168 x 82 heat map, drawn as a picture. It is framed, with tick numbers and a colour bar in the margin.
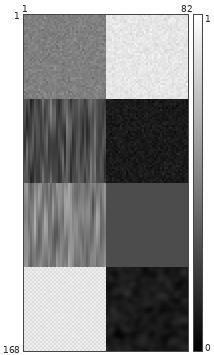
The table splits into 4 rows of 2 panels. Panel 1,1: middling, fine-grained, faint in contrast. Panel 1,2: very high, fine-grained, faint in contrast. Panel 2,1: low, streaked downward. Panel 2,2: very low, fine-grained, faint in contrast. Panel 3,1: middling, streaked downward. Panel 3,2: low, flat. Panel 4,1: very high, checkered, faint in contrast. Panel 4,2: very low, blotchy, faint in contrast.
